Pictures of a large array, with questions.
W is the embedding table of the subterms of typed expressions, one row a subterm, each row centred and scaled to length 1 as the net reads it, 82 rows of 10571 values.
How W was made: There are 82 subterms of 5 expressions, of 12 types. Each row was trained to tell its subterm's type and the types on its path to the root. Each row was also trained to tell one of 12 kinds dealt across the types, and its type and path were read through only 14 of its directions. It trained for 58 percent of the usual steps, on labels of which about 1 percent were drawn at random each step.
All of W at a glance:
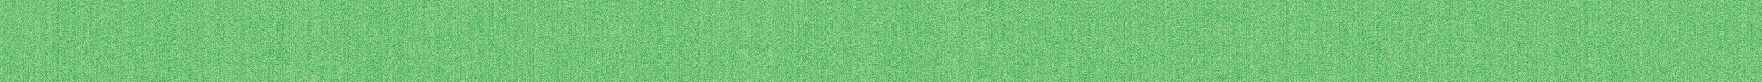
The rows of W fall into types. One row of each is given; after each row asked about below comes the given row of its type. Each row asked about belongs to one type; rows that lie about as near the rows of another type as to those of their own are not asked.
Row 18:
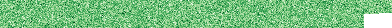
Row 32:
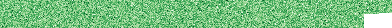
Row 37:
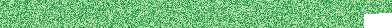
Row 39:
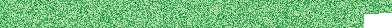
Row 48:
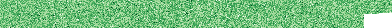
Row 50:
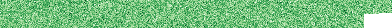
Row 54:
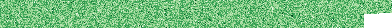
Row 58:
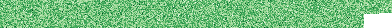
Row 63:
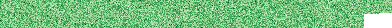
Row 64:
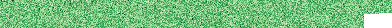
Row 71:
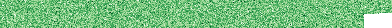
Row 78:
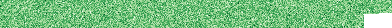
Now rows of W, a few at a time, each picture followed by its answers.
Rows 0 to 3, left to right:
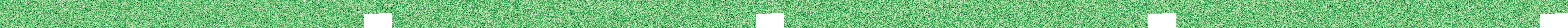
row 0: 58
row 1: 39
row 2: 78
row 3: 18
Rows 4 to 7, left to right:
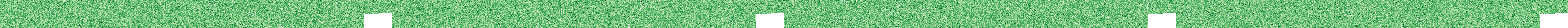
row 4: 48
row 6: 54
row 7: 18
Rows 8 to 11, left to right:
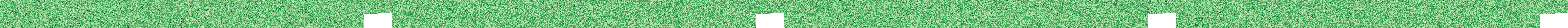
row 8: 48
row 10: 50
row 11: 39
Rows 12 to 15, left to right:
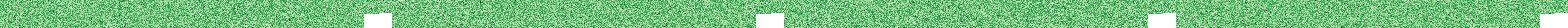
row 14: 48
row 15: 50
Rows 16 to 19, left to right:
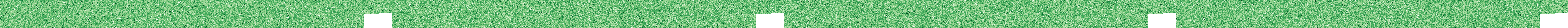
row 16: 78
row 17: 18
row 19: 78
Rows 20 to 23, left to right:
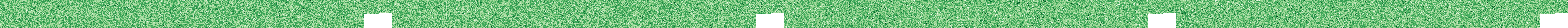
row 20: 63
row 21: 63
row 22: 54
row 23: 54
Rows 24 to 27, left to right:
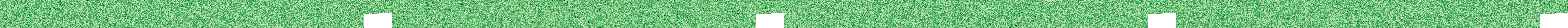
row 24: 48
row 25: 54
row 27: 39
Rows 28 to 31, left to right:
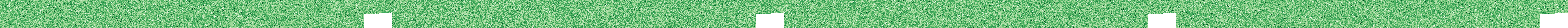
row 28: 58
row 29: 39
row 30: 54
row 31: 48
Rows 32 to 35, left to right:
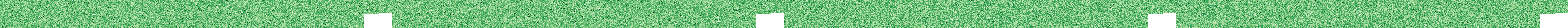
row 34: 58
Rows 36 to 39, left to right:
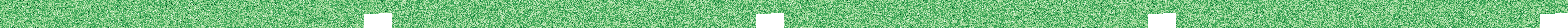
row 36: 50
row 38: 71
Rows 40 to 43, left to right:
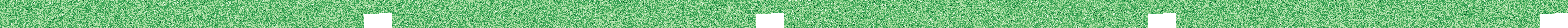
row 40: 58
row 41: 18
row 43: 54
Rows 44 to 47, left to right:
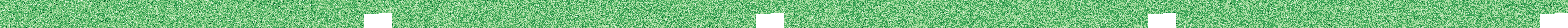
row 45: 48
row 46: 64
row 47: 50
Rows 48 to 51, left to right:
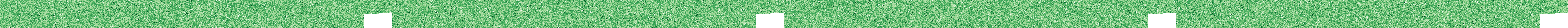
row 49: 39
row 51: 78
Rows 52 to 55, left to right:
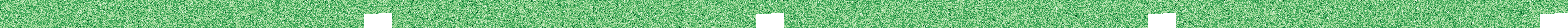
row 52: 63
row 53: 54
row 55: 39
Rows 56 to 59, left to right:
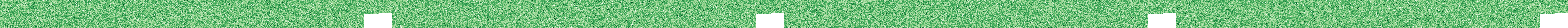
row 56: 50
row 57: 54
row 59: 39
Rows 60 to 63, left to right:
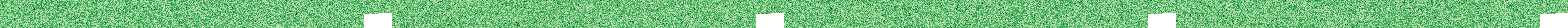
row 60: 48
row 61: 18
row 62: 63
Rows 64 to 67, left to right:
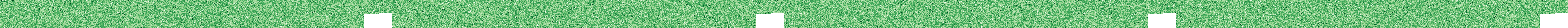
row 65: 63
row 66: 32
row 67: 71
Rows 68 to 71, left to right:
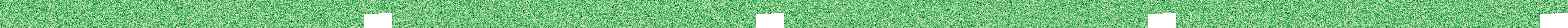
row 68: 50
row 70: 50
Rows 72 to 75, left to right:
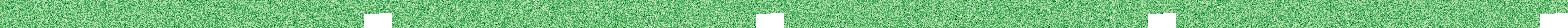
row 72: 58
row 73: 39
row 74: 63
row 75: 78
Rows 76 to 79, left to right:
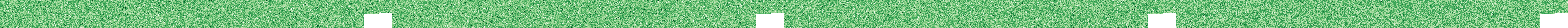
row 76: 71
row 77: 63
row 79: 48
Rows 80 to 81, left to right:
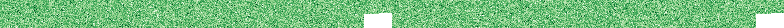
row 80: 50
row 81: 58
